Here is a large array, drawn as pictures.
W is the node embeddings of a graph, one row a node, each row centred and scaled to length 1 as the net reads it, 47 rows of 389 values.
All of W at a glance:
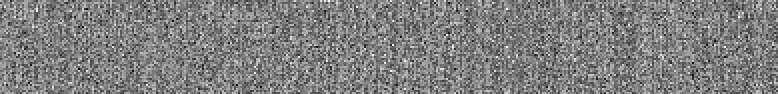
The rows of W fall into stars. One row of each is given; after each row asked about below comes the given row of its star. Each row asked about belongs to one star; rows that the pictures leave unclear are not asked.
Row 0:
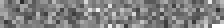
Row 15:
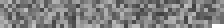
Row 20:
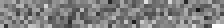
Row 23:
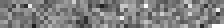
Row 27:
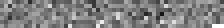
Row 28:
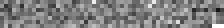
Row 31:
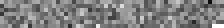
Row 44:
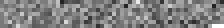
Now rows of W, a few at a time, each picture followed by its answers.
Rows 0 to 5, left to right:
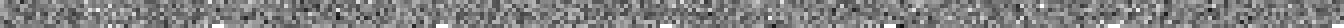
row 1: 20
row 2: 0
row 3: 0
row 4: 23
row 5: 0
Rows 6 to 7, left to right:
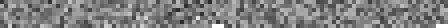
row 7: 44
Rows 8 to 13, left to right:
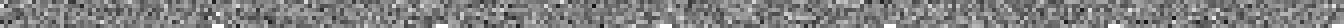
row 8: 27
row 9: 44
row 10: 15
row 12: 20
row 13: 23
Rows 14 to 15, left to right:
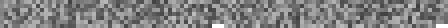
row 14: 20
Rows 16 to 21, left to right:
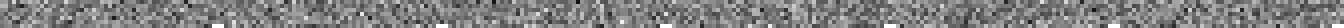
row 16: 20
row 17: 44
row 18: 27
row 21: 31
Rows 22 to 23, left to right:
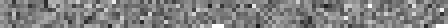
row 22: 15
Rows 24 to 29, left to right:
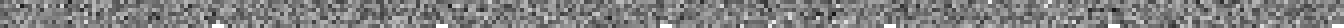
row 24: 20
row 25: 27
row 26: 31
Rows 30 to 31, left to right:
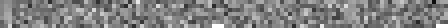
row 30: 44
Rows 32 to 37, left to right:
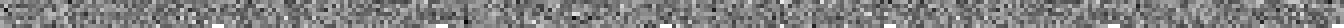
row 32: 15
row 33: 15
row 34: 20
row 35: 31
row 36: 15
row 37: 44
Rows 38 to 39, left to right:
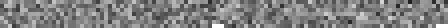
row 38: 31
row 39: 44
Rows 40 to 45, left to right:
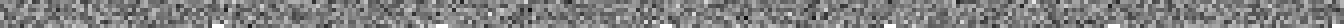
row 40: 28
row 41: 0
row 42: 15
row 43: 27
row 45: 28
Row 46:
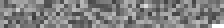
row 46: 23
